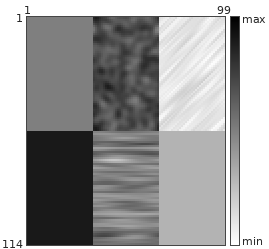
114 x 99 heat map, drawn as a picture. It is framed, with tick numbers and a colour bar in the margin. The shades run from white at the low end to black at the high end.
It is made of 2 by 3 panels. Panel 1,1: middling, flat. Panel 1,2: high, blotchy. Panel 1,3: very low, slanting up to the right, faint in contrast. Panel 2,1: very high, flat. Panel 2,2: middling, streaked across. Panel 2,3: low, flat.
